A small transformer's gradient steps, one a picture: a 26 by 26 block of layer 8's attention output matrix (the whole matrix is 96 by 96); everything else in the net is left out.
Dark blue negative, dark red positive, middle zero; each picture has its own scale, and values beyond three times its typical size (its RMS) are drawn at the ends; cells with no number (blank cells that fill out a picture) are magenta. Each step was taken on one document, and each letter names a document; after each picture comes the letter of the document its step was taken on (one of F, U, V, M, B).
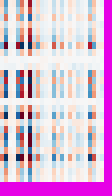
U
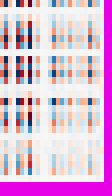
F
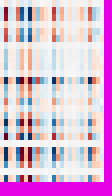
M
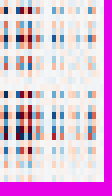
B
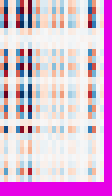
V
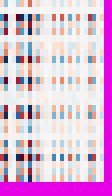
U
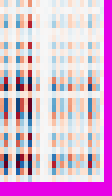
F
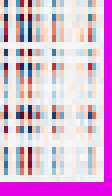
B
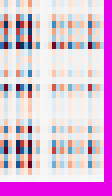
F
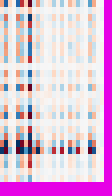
U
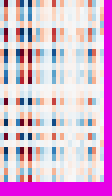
M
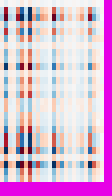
M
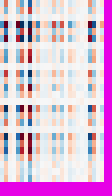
V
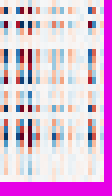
V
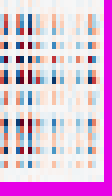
B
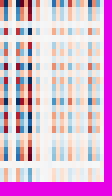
F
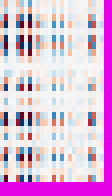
U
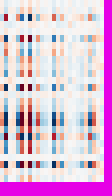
M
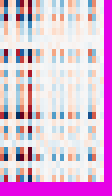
U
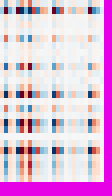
M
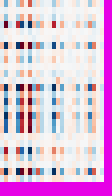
B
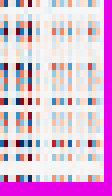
F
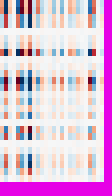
V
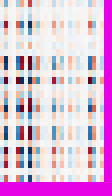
V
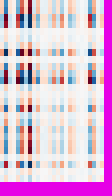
V
